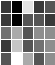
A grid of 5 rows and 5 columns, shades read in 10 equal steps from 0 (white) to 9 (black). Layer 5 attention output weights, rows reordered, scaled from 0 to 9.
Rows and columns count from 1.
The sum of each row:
30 35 22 24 19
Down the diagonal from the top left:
7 9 6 5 4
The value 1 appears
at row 1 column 3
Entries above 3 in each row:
4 5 4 4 3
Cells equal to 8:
0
